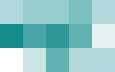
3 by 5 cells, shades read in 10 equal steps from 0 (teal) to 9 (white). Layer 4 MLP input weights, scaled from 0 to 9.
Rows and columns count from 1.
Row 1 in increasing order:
4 5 5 6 6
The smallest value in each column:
0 2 1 3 6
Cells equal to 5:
2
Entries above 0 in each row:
5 4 5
